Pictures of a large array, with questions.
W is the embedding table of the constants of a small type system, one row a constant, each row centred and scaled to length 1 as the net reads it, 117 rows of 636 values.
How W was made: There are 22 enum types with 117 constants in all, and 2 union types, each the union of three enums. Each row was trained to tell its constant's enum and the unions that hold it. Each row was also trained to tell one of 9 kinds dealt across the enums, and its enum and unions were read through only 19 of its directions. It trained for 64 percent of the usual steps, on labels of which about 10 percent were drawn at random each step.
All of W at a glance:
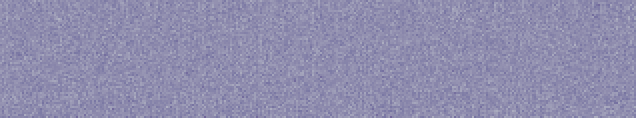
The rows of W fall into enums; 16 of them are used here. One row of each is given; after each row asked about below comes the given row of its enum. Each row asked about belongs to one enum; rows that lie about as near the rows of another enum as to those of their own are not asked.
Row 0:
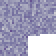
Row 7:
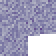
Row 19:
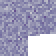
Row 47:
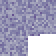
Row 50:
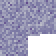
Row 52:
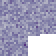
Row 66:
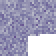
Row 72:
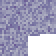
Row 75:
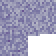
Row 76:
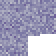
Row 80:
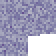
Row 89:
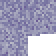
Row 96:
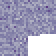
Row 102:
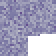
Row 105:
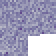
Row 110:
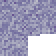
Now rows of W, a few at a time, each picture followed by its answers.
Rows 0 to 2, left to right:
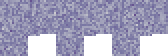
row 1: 102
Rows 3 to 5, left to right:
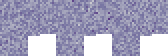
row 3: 0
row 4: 7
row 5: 19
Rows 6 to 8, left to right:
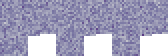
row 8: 50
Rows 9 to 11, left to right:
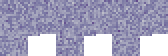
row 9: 80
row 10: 102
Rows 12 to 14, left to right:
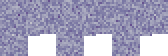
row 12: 105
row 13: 47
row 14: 80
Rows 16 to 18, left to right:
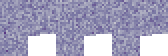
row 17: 0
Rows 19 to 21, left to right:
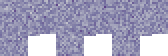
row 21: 105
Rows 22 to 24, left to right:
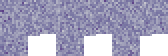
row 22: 80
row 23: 52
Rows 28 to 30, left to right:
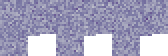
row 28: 89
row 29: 7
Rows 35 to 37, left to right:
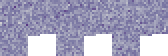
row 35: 102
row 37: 110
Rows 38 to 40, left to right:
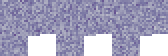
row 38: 72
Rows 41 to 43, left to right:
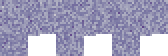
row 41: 0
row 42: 7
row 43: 75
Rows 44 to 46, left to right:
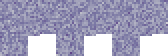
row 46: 102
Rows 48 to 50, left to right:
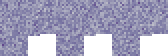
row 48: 105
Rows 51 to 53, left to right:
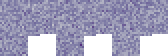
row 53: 80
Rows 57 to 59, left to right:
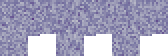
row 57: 72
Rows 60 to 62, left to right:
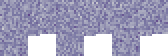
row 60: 0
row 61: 66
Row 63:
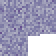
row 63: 102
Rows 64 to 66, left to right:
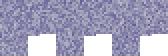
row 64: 19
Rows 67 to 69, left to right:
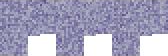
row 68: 75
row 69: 89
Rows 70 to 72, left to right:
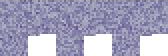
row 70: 19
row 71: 105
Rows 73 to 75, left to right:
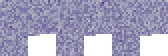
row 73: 19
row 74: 0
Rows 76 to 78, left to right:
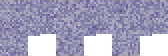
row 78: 80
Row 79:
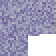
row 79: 105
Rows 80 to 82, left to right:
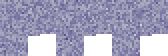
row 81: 110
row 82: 0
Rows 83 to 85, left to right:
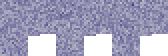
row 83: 110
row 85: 89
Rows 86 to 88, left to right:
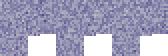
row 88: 80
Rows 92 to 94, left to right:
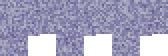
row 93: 89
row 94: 47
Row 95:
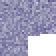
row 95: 7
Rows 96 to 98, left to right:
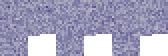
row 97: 75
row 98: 105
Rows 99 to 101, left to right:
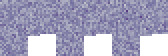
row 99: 102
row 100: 66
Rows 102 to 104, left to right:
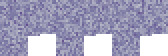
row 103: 66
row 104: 19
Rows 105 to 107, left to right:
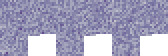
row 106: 47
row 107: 89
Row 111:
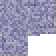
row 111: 47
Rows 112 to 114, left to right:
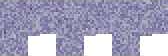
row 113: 47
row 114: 19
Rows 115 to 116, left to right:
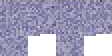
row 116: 89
